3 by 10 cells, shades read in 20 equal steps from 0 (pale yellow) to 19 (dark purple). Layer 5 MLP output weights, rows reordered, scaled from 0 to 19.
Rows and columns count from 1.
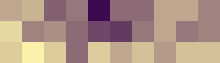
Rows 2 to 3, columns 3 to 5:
8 11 14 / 3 11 3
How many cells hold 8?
1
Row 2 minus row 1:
-4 4 -4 1 -5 4 -1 0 4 0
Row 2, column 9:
10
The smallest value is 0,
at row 3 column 2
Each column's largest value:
6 9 12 11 19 15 11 7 10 9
